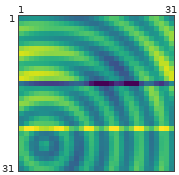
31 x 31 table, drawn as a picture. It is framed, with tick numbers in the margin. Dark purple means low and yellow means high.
Odd lines: rows 14 and 23. Rings: centred on the bottom left. Slope: none. Average level on the scale: 60%. Ninth with the lowest average: centre.
